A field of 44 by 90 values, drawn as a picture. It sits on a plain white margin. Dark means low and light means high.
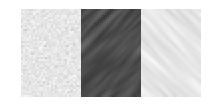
The table splits into one row of 3 panels. Panel 1,1: very high, fine-grained, faint in contrast. Panel 1,2: low, slanting up to the right, faint in contrast. Panel 1,3: very high, slanting down to the right, faint in contrast.
